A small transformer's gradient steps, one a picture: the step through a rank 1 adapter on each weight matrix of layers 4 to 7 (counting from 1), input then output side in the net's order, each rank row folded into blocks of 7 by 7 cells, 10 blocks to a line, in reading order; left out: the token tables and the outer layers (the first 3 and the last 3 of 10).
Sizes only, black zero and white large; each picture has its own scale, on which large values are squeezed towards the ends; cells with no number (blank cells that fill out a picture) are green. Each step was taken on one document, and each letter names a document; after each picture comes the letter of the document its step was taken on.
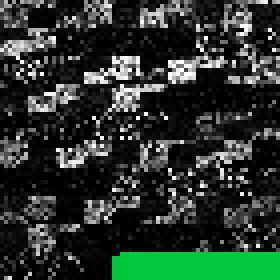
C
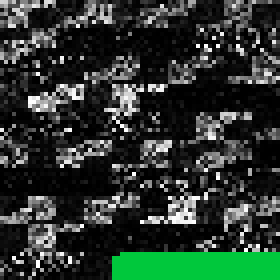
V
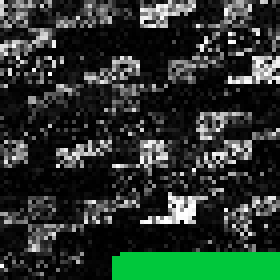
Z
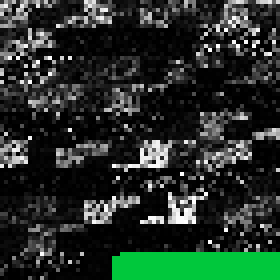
V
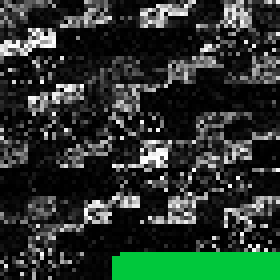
V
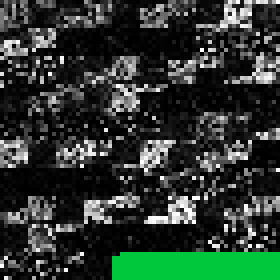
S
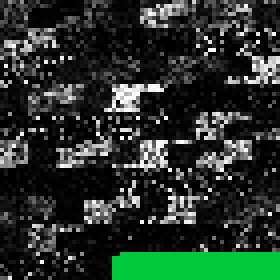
C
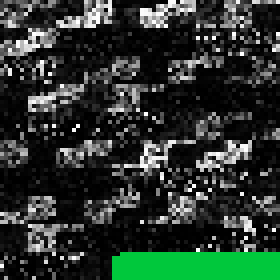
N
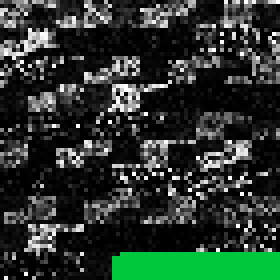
N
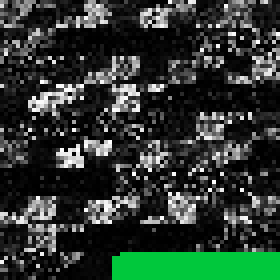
Z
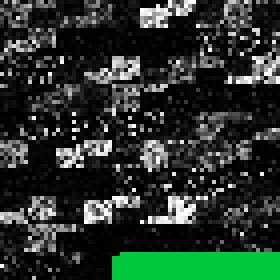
Z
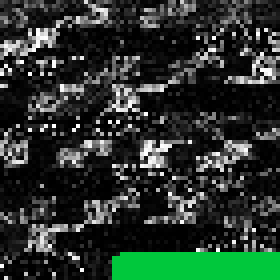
N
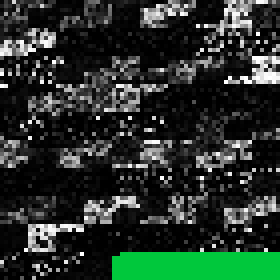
S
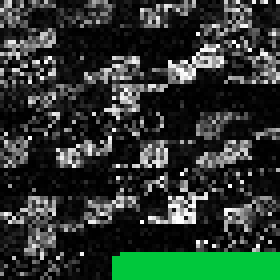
V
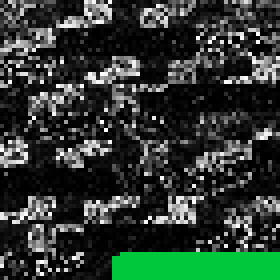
S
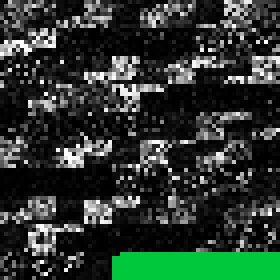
S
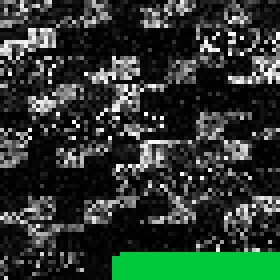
Z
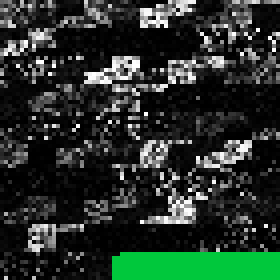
N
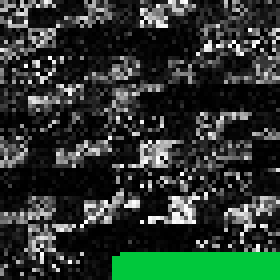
V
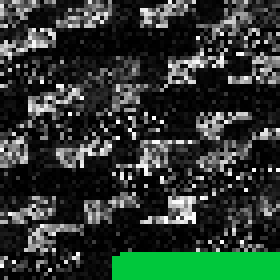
S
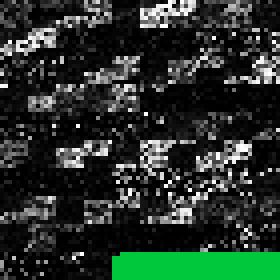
N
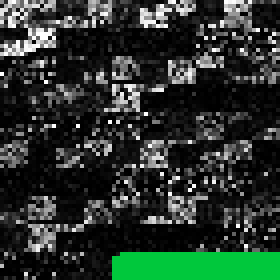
N
